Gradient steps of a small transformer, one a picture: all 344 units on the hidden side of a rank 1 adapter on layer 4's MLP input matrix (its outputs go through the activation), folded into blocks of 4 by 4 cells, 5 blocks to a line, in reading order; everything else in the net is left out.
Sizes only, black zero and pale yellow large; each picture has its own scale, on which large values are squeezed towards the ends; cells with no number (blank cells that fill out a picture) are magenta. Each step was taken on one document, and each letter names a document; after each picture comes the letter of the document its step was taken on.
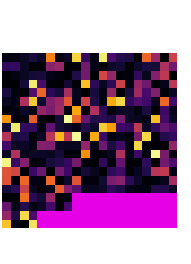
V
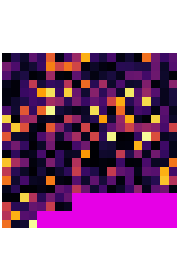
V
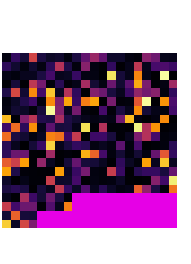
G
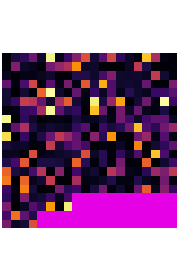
V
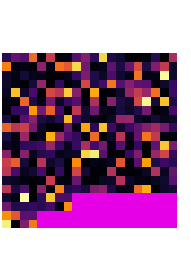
G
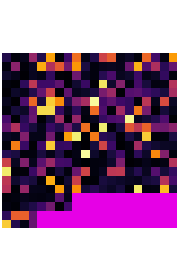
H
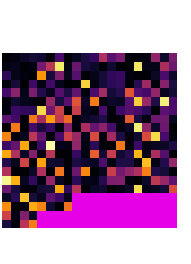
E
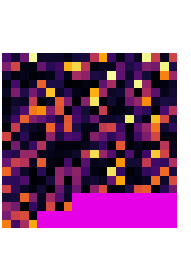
G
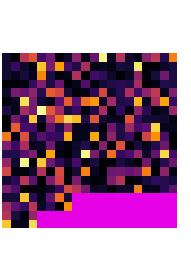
E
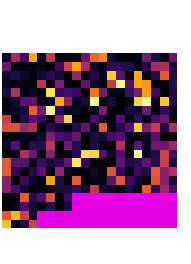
G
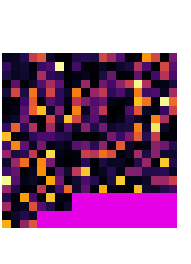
E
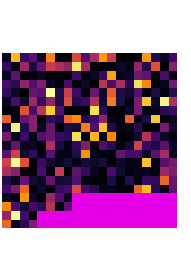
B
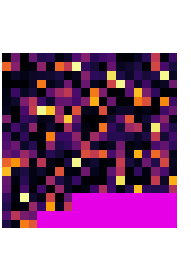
G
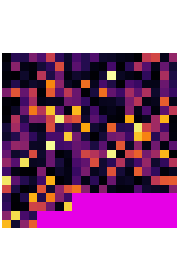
E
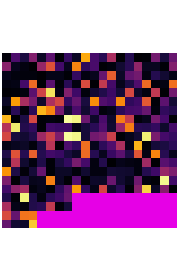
V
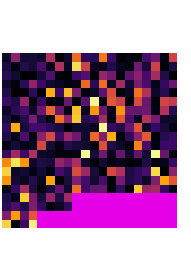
V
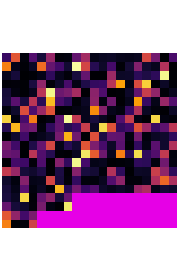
H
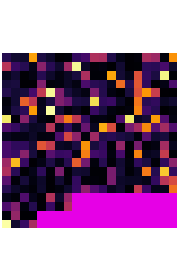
B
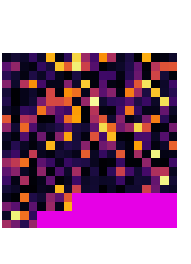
V
